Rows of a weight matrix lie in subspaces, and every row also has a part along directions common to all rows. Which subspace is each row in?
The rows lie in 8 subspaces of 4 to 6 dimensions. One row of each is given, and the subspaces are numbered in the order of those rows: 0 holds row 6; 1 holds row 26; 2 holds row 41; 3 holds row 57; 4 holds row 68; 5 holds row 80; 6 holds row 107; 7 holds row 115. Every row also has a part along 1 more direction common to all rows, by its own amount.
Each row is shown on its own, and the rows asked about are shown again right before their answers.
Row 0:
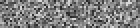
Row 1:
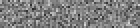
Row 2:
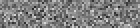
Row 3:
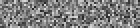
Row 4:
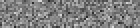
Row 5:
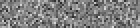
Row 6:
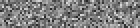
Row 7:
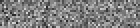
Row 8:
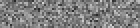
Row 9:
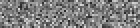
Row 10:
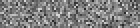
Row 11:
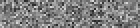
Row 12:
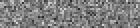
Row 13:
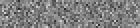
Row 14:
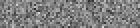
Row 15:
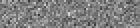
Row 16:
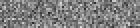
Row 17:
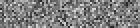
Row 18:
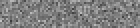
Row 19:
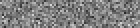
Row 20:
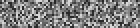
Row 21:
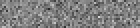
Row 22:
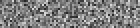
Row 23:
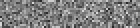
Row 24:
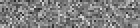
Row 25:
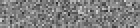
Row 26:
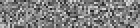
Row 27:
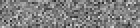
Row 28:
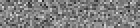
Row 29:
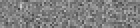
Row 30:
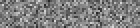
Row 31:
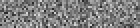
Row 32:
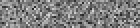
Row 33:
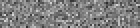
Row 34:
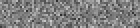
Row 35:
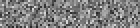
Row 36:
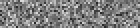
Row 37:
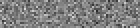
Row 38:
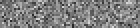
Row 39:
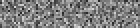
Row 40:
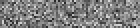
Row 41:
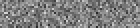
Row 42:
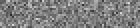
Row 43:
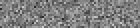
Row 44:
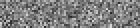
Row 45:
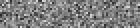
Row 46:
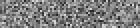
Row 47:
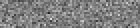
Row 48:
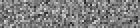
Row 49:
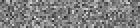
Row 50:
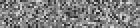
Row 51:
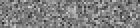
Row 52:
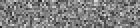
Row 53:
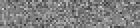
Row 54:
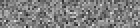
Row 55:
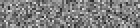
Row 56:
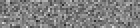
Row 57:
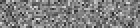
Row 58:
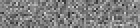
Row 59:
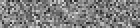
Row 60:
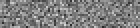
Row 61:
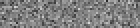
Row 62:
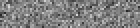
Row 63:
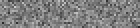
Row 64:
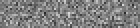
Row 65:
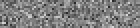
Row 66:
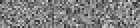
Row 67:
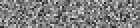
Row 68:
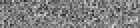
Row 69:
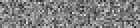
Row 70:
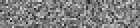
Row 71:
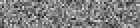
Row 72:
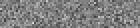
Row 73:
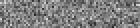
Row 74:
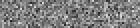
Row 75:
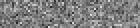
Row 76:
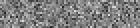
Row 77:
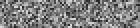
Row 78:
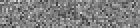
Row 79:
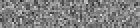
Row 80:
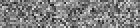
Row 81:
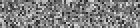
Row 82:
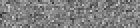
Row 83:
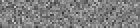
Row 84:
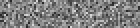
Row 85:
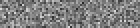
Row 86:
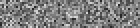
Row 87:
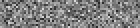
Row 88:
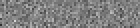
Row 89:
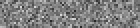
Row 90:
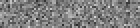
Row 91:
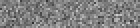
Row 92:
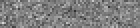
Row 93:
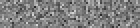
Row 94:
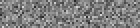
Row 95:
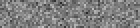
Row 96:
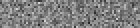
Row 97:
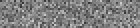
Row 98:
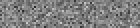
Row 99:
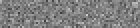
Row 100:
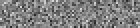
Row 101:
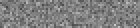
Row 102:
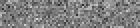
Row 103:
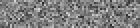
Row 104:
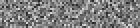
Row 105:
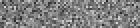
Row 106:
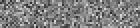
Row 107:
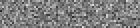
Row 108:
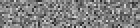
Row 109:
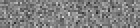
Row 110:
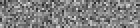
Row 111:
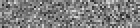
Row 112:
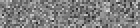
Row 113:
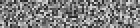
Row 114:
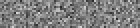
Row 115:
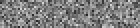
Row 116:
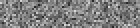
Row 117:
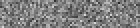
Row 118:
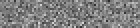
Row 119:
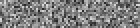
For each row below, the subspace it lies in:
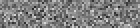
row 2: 2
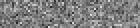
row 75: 6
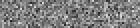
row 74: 3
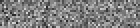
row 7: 2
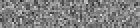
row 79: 0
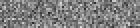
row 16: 5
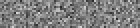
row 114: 0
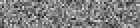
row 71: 4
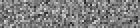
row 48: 4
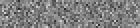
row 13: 2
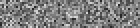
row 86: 2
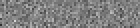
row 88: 2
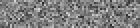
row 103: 1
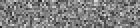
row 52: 3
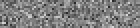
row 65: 1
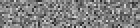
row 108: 7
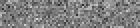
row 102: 3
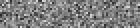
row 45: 3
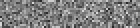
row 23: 2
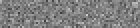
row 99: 7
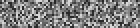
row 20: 0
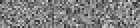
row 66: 7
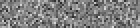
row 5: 5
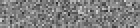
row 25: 1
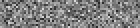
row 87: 0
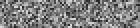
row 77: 4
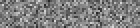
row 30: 2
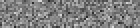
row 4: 2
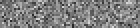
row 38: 7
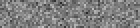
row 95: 5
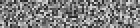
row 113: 4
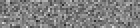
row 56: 6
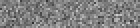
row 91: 5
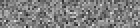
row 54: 2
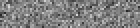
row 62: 3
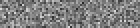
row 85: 5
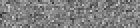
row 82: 3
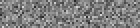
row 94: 5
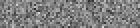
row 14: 0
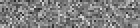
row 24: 1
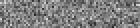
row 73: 4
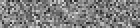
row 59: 6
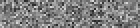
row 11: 6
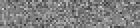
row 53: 3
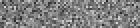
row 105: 6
